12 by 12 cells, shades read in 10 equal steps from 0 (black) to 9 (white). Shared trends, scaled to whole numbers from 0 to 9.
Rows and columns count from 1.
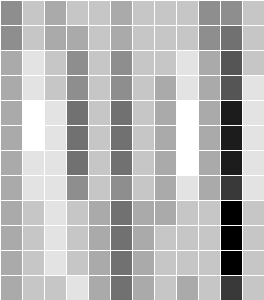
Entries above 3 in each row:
12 12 11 11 11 11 11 11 11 11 11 11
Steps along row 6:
up down down up down up down up down down up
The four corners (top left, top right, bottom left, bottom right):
5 7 6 7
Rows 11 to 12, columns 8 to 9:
7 7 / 7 6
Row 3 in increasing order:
3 5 5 6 6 7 7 7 7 7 8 8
